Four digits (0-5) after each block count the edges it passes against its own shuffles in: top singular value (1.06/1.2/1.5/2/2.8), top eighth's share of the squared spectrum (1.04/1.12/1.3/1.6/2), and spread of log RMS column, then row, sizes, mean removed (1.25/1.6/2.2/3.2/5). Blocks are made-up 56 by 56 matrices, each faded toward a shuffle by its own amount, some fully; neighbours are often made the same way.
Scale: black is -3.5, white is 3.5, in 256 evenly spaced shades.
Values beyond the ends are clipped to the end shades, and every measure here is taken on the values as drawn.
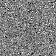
0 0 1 0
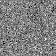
0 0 0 0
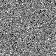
0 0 0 0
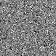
0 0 0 0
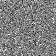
0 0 0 0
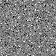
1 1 0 0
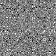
3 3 1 2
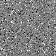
0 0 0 0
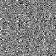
3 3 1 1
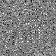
3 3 1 1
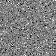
2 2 1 0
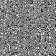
3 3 2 2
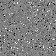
2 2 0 1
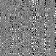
4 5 3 2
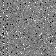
2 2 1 0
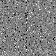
2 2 1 0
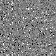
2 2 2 0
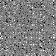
3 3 1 1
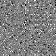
3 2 1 0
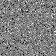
2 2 0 0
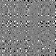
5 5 3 3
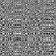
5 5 3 3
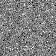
2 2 0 0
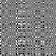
5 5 4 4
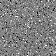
2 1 0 0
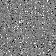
1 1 0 0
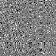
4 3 2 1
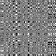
5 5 3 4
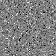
3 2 1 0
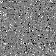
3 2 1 1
